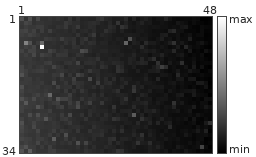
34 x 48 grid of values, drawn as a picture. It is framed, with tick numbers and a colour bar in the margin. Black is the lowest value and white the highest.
Stripes: none. Histogram: skewed, a long tail of high values. Grain: fine. Slope: up to the left.
